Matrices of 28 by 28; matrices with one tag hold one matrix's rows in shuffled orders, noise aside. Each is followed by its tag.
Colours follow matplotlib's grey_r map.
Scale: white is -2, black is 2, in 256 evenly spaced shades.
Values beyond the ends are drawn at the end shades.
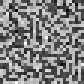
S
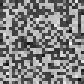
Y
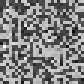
Y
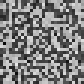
Y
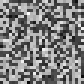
S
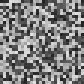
S
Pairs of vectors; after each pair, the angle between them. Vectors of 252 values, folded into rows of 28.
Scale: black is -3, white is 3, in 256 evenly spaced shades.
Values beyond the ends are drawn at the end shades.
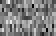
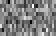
nearly opposite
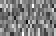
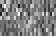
orthogonal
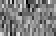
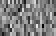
partly opposed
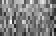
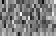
partly opposed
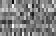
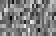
partly aligned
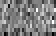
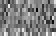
nearly opposite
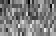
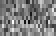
partly aligned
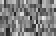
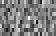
partly aligned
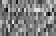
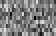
orthogonal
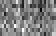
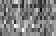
nearly parallel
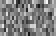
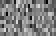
nearly opposite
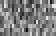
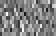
partly aligned
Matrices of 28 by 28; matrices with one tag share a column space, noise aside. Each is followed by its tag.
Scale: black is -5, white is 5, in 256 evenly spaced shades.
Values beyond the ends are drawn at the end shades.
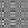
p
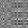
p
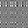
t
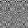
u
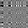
t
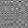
u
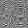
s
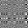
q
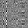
p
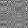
u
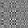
p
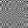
u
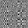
p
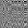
u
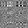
t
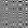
u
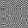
s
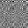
u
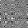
q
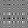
q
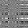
q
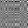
u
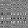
q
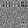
t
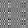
p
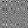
u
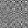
u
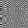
s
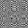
s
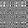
t
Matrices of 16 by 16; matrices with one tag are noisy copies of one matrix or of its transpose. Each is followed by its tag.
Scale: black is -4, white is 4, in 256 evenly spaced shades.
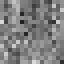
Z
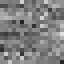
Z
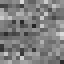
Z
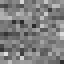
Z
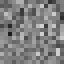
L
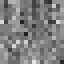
Z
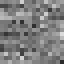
Z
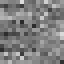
Z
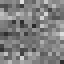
Z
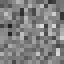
L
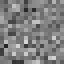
L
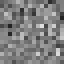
L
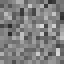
L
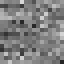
Z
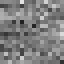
Z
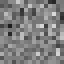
L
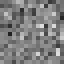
L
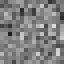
L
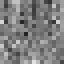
Z
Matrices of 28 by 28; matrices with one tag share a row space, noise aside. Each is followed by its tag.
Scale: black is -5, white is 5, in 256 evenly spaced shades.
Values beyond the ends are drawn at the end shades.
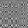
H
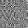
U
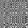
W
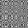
H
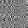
U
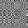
U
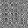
H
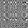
W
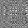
W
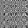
W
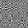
H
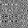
H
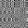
U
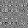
H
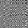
W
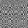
H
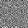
H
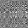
W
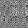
W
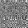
W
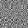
H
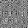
H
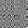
U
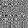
H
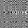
W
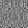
H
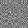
H
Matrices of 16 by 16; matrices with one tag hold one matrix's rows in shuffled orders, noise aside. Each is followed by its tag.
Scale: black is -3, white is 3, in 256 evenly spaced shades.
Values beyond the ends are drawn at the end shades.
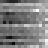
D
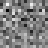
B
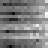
D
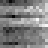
D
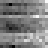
D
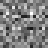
B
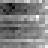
D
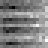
D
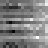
D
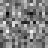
B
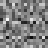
B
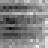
D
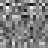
B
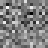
B
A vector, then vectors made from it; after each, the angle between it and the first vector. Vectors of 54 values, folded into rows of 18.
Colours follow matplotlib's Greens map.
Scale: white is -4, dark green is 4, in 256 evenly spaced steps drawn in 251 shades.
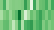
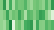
partly aligned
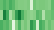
partly aligned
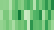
partly aligned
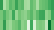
orthogonal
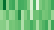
partly aligned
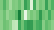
nearly parallel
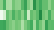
partly aligned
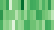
orthogonal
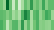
partly opposed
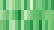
nearly parallel
